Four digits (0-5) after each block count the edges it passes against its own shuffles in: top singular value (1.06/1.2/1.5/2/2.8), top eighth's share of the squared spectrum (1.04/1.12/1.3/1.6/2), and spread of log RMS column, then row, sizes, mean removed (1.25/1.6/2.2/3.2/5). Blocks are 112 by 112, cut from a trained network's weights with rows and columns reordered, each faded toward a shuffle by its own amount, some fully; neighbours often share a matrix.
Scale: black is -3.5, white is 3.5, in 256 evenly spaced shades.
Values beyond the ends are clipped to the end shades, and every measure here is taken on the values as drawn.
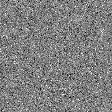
2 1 1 0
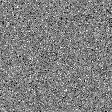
0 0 0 0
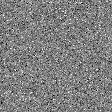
0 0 0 0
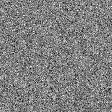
1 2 0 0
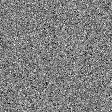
0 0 0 0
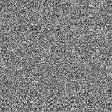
4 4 1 3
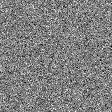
0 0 0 0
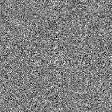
3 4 2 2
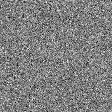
1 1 0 0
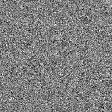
2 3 1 1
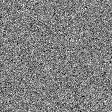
0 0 0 0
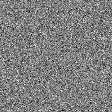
3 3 0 2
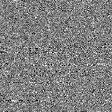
2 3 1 3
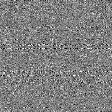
3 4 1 3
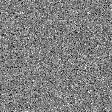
1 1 0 1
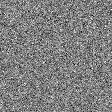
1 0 0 0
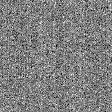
2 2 0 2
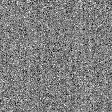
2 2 0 1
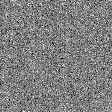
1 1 0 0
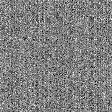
3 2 0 2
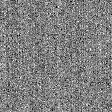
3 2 0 1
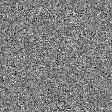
2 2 0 2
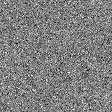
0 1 0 1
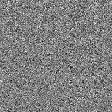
2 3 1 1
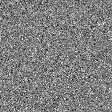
1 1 0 1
